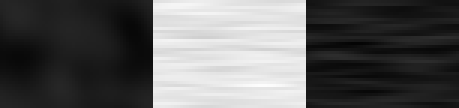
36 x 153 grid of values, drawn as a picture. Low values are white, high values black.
It is made of 1 by 3 panels. Panel 1,1: very high, smooth, faint in contrast. Panel 1,2: very low, streaked across, faint in contrast. Panel 1,3: very high, streaked across, faint in contrast.
